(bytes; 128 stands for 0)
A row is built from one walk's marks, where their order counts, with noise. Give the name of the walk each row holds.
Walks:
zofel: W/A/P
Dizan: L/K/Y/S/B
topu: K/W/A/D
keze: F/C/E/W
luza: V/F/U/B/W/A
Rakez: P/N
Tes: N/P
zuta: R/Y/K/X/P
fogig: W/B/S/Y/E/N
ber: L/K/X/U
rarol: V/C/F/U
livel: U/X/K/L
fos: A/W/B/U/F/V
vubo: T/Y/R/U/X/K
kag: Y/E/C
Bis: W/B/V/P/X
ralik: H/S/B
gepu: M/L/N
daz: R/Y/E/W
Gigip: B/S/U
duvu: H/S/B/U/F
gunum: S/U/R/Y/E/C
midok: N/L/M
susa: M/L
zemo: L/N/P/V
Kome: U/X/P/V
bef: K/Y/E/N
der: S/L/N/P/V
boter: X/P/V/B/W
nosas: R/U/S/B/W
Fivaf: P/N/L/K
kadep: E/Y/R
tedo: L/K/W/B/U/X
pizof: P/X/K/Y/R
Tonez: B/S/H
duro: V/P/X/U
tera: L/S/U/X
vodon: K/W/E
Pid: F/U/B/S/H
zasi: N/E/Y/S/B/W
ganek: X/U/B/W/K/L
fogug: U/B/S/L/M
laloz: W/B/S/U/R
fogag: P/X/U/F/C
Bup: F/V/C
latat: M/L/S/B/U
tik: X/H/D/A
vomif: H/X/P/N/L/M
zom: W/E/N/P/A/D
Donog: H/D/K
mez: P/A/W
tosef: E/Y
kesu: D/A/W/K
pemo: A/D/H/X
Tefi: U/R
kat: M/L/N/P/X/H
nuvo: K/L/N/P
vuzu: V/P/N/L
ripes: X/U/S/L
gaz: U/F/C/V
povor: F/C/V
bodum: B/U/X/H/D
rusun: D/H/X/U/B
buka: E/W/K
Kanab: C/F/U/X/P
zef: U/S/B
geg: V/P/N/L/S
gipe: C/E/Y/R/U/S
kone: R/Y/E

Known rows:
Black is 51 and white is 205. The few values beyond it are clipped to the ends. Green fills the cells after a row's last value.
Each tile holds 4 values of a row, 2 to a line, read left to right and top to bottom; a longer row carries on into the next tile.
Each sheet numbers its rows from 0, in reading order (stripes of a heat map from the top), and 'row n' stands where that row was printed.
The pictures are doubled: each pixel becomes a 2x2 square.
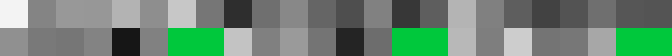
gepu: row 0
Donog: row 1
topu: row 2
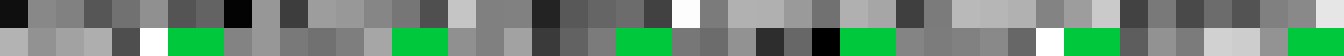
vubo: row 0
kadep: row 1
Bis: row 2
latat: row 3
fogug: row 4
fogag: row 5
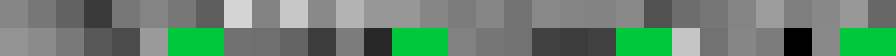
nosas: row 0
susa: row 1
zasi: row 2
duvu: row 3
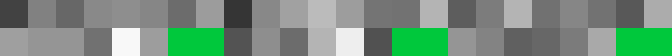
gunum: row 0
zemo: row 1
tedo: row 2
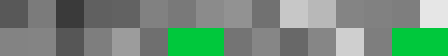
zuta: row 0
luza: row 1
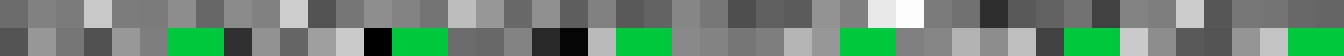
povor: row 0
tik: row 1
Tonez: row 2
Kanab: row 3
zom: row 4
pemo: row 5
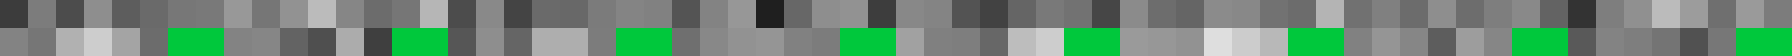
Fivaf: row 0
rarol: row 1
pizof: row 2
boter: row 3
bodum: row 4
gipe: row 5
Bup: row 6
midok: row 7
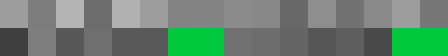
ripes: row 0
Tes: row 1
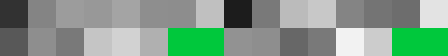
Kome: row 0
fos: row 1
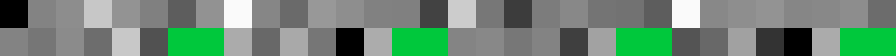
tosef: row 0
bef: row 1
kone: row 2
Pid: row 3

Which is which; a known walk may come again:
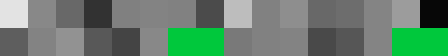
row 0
laloz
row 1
keze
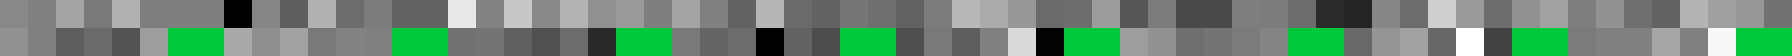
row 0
tera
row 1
buka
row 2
susa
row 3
Gigip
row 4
ber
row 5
daz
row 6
der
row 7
Tefi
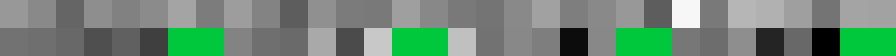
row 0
Tes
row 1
Rakez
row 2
duvu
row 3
latat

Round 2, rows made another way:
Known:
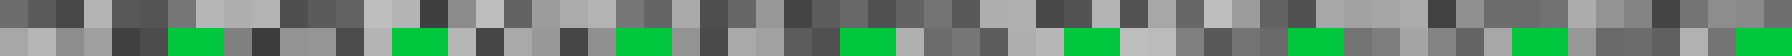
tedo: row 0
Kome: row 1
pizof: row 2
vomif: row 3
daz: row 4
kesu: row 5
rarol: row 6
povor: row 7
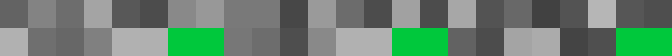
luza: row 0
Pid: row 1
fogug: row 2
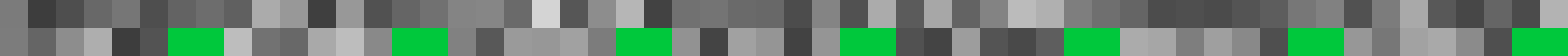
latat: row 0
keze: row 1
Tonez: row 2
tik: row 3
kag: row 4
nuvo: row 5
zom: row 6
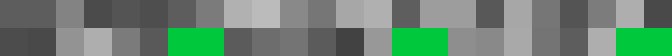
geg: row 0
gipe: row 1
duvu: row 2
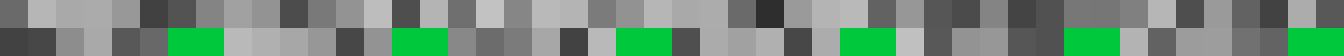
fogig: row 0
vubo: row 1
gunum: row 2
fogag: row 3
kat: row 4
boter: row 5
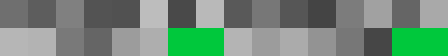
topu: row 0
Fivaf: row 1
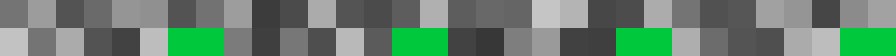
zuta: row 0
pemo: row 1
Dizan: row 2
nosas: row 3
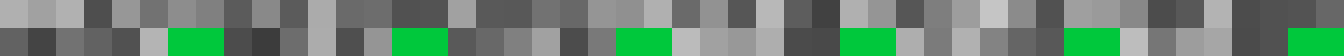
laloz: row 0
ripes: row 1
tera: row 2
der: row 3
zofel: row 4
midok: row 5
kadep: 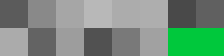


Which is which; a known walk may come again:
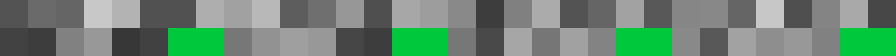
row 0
Dizan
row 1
zemo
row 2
ralik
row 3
Tonez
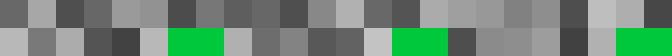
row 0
zuta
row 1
kone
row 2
Gigip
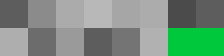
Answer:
kadep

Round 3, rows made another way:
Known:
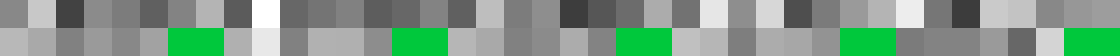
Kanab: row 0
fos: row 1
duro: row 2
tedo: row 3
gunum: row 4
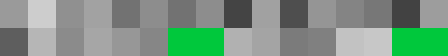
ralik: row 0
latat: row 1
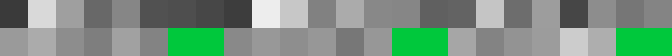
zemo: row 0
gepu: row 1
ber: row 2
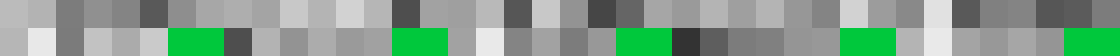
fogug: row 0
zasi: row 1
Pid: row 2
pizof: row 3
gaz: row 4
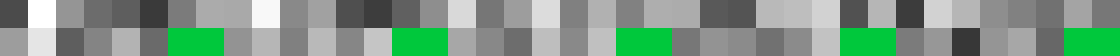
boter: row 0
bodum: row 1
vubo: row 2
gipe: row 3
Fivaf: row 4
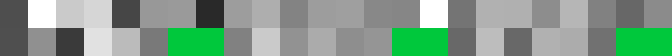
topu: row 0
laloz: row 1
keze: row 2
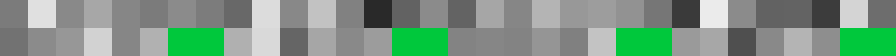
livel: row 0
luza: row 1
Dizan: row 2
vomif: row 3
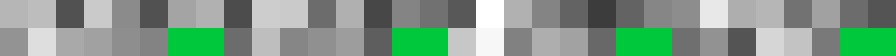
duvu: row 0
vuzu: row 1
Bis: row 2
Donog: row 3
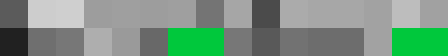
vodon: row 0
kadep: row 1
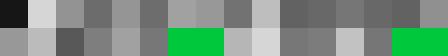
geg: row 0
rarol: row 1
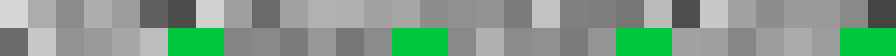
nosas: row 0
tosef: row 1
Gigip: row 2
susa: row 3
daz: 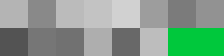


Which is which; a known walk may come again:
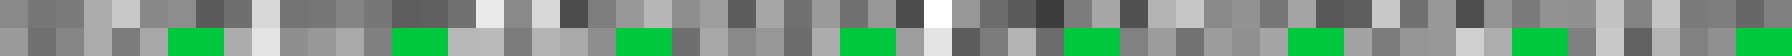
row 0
kag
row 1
povor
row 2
tedo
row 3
zef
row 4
boter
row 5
midok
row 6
ber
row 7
Tonez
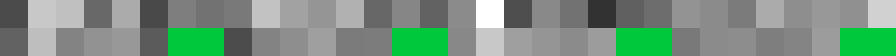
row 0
vuzu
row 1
Tes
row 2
Kome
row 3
Tefi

